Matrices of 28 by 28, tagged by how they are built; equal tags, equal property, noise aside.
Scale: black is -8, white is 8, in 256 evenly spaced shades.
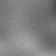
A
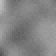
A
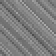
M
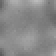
A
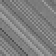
M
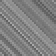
M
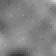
A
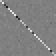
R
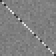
R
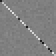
R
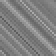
M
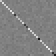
R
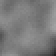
A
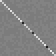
R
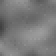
A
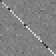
R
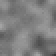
A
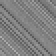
M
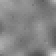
A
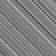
M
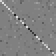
R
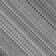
M
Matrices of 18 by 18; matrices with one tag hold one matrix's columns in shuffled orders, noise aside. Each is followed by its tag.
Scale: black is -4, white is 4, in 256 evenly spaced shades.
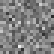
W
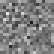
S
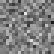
S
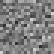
S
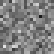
W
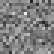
S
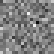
S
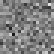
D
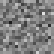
S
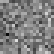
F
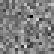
W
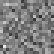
W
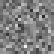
W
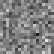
F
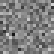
D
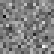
W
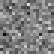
D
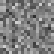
W
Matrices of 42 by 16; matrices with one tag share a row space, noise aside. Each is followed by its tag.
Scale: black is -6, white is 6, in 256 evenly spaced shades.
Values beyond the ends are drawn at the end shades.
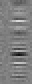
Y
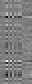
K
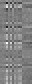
K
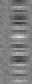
Y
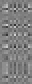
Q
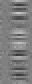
Y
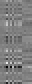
K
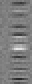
Y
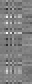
K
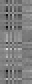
K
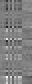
K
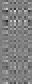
Q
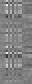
K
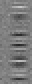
Y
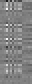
K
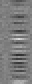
Y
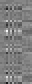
K
